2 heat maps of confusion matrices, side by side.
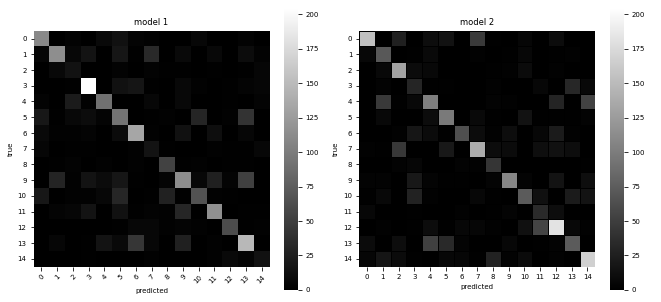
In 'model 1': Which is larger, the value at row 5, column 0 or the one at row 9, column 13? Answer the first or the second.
the second
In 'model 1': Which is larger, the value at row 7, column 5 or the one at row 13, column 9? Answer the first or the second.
the second
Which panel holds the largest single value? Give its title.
model 1
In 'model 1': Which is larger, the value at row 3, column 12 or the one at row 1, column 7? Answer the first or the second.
the second
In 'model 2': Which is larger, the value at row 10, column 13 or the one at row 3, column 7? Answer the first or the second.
the first
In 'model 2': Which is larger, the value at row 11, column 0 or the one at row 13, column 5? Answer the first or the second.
the second
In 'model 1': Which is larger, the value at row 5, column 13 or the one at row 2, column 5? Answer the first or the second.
the first
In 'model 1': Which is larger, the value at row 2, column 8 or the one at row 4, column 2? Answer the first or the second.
the second
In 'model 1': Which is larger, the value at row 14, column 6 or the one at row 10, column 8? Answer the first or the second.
the second
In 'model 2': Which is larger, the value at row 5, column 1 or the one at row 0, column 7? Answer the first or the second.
the second
